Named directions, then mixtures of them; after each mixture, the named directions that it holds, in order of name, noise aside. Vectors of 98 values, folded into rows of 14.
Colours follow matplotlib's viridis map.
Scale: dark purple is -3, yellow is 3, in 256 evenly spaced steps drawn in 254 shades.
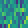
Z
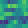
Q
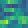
Q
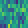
Q, Z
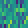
Z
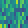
Z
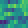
Q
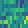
Q, Z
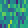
Q, Z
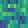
Q, Z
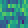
Q, Z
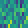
Z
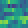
Q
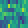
Q, Z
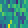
Q, Z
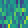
Z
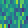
Z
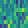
Z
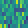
Z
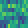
Q, Z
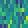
Z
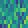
Z
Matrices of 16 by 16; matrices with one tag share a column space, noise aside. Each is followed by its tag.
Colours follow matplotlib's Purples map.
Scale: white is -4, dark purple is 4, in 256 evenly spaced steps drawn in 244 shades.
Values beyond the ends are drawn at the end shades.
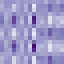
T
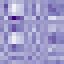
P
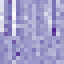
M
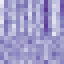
M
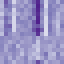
M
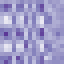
T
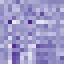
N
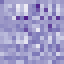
P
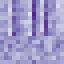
M
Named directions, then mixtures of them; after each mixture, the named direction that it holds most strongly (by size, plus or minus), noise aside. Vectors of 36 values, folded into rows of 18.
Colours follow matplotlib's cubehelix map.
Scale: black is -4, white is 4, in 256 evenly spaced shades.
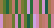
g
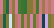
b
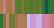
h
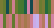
g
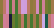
b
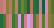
g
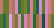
b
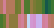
h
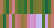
h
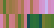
h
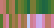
h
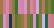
b
